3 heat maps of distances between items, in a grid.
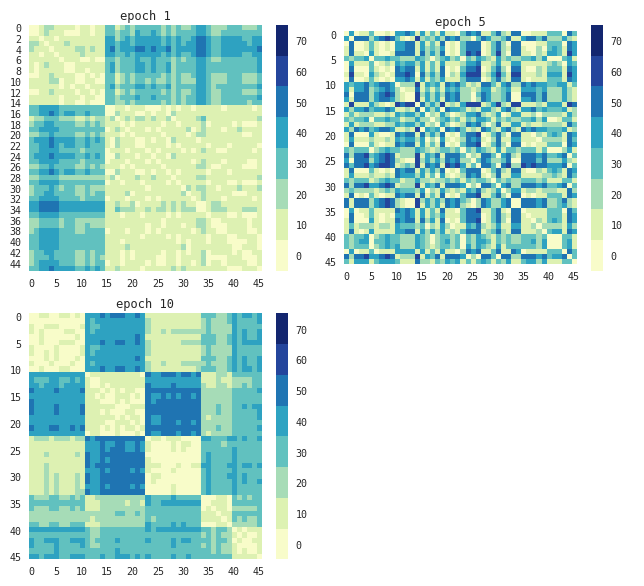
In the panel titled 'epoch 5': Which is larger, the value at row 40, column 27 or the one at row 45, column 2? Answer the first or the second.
the second
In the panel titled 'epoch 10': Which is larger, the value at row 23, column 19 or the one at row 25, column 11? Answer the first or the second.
the first
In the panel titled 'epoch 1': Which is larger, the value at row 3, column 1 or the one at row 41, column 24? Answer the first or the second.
the first
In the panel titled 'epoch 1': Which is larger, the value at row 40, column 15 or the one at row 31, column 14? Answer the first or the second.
the second
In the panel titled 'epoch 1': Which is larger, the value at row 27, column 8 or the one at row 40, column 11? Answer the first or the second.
the first
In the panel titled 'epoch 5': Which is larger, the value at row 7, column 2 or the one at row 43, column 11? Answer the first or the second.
the second
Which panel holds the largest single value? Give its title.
epoch 5
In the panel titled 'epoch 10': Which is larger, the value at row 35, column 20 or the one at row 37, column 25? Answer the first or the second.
the second
